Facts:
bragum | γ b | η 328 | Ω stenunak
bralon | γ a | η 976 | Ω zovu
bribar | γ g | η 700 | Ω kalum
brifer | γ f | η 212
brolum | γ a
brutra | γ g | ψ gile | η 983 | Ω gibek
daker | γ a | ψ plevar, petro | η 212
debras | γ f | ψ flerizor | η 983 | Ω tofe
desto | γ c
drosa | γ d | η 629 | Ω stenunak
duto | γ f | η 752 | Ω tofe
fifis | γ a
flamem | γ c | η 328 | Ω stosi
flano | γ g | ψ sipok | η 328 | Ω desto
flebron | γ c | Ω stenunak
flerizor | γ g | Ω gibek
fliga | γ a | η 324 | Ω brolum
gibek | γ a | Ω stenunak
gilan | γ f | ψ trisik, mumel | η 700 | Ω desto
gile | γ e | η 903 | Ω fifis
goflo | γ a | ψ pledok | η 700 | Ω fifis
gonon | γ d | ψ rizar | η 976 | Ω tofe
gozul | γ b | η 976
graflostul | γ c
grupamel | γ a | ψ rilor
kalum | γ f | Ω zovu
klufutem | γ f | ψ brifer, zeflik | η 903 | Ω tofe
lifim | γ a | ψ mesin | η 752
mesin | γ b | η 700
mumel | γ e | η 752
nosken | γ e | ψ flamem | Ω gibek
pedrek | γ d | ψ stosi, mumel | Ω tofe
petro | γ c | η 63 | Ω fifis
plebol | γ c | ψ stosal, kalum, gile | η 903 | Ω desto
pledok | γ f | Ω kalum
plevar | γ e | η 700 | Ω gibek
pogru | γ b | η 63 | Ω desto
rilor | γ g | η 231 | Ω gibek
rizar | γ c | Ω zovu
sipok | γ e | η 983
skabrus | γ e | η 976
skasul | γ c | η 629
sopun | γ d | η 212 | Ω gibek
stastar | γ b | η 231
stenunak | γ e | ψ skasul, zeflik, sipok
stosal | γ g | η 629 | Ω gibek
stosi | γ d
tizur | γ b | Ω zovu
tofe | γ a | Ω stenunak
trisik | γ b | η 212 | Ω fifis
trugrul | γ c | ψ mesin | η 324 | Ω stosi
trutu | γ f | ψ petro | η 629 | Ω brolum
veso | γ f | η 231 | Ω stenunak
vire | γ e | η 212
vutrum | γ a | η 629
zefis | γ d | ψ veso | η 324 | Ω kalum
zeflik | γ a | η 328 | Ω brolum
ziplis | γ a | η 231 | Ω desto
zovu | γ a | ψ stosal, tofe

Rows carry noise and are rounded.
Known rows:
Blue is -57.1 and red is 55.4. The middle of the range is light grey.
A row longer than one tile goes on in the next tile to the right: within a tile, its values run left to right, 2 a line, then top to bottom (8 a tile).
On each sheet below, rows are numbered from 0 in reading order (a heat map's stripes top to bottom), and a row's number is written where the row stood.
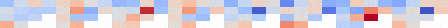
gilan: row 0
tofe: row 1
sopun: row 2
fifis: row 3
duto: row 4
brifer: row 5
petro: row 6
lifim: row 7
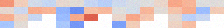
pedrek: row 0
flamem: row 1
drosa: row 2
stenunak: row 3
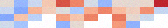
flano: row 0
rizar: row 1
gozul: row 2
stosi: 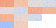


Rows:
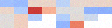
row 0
bribar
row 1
trutu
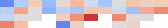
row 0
daker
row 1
skasul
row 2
gonon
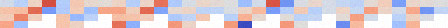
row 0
stastar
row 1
bralon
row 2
mesin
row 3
plevar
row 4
bragum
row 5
goflo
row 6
stosal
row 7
vutrum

